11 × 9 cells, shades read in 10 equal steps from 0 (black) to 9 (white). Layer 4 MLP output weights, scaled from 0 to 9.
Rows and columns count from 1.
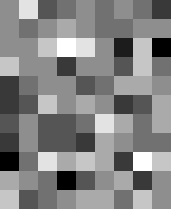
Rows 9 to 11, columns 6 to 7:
6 2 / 5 6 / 6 4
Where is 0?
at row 3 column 9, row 9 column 1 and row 10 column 4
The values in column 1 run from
0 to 7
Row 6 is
2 3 7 5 6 5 2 3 6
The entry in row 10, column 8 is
2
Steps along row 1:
up down up up down up down down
